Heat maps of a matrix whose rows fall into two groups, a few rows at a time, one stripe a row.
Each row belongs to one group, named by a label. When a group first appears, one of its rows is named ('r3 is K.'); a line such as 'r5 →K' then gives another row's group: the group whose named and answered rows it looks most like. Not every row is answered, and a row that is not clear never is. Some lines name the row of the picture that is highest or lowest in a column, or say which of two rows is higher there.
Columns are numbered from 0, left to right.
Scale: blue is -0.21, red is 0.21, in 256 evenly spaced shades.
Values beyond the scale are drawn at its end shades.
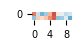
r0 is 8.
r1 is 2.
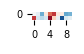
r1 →8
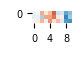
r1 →2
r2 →2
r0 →2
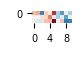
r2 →2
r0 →8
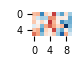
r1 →8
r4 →8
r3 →2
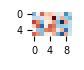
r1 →2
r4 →2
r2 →8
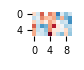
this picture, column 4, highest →5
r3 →8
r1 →2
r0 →2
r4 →8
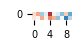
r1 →2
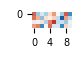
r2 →2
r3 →8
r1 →8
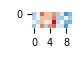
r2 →2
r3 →2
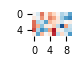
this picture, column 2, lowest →4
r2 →8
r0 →2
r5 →2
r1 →2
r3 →8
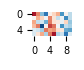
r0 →8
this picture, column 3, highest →4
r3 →8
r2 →8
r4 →2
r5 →2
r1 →2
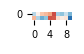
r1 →8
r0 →2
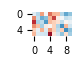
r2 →8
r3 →8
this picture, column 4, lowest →3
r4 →2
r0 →2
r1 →8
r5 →8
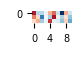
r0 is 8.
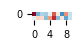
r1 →2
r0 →8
